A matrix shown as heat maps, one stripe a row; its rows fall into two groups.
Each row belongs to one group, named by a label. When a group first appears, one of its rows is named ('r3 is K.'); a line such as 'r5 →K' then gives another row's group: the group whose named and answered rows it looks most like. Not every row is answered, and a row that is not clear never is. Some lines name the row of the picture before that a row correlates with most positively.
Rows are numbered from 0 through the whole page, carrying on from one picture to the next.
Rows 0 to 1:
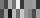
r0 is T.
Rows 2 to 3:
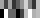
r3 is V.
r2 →V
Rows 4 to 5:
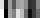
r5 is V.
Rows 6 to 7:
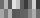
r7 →T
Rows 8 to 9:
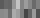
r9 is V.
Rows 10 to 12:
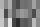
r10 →T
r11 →V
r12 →T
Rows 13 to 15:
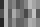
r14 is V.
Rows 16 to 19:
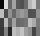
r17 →V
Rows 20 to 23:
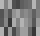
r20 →T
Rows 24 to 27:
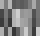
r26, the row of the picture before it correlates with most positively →21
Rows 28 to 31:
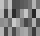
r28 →T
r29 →V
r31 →V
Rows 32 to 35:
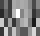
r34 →V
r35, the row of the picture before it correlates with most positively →30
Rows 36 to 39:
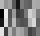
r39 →V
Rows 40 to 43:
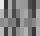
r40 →V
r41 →V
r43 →V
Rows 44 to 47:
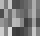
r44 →T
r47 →T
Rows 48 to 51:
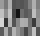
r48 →T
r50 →V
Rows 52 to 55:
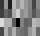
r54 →T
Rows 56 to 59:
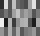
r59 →T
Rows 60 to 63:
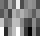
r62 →V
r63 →V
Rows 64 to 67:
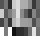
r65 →V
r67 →T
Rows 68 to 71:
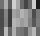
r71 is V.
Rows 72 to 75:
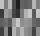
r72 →T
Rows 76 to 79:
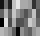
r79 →T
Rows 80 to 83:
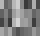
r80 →V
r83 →T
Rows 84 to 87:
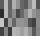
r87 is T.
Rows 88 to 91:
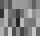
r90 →T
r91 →T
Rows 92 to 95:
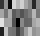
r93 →T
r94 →T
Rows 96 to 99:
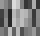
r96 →V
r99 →T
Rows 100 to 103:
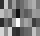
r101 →T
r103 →T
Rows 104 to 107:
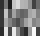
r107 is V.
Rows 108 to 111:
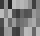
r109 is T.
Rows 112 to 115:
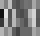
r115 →T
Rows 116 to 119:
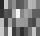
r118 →V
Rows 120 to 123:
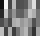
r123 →V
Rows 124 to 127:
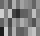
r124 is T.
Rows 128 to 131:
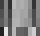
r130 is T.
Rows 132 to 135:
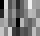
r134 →T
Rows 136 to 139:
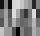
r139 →T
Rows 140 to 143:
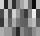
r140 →V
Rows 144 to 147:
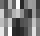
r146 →T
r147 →T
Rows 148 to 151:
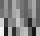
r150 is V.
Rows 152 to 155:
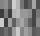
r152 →V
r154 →V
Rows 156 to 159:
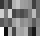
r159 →V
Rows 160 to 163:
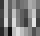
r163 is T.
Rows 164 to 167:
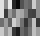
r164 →T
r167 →T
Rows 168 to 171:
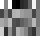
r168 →T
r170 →T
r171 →V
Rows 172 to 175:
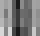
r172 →T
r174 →T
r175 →T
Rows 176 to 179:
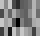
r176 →T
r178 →T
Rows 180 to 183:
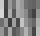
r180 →V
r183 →V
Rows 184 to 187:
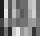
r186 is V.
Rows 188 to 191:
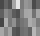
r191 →T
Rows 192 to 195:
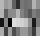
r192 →T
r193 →V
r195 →V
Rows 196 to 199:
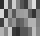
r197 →V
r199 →T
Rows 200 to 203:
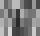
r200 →V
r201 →T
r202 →T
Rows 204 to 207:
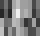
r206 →V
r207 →V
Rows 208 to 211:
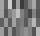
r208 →T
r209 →V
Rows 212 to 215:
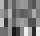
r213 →T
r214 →V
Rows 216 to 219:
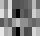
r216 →T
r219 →T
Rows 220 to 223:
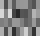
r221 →T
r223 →V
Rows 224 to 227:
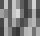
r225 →V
